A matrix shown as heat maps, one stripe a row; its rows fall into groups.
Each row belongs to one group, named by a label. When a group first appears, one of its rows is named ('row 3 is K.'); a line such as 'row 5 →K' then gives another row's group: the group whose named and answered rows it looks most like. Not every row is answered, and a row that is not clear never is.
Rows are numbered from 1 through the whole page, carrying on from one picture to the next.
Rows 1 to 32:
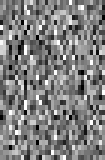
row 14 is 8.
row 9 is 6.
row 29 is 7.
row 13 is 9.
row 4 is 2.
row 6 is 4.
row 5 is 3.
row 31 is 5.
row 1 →2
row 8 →7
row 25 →9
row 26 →7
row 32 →8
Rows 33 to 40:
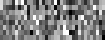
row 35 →4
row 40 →2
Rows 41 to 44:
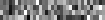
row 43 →8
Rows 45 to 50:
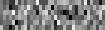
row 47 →7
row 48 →4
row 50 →8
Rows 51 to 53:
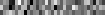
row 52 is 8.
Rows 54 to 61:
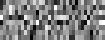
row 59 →6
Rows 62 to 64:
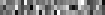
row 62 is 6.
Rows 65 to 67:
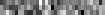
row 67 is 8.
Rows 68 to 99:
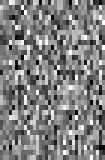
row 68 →5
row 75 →3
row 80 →7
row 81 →3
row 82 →4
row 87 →8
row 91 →5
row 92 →9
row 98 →2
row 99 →9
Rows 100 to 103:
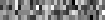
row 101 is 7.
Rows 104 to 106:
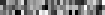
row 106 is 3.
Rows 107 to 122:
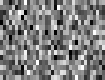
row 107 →8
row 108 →3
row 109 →9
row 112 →2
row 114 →8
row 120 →6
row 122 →5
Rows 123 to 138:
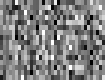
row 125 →8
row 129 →3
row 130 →3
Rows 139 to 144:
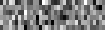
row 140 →5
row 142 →7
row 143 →7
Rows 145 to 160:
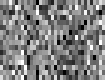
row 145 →7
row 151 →4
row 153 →4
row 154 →9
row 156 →4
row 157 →4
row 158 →8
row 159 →7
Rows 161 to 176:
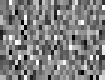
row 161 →5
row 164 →8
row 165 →6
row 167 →3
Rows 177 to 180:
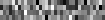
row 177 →7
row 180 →2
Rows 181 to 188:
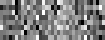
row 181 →3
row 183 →3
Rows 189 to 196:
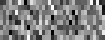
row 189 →9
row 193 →3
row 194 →4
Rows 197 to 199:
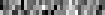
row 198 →3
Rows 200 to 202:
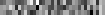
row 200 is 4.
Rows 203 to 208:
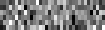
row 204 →9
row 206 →2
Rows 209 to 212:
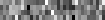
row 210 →4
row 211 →5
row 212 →2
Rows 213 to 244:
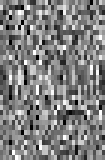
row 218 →8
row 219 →4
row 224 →7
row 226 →9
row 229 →9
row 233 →2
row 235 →4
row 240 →2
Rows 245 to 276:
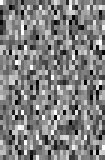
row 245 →6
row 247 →3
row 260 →5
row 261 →7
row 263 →3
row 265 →3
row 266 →2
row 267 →2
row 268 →3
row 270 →4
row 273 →8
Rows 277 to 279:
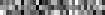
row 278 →7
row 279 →6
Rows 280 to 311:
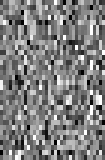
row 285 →9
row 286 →9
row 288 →4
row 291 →6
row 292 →5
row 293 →9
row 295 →3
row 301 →5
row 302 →9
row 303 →4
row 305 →4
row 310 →4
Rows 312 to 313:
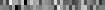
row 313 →3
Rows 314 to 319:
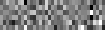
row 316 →9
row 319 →6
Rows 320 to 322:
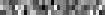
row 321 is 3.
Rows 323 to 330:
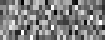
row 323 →2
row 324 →5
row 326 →9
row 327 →7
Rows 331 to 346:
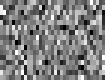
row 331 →9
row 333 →6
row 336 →7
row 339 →3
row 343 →8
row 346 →6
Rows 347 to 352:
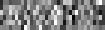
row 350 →2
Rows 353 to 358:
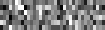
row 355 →8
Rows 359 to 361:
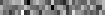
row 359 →4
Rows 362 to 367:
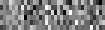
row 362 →5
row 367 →9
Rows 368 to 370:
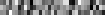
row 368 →2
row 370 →5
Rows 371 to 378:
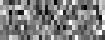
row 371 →8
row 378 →5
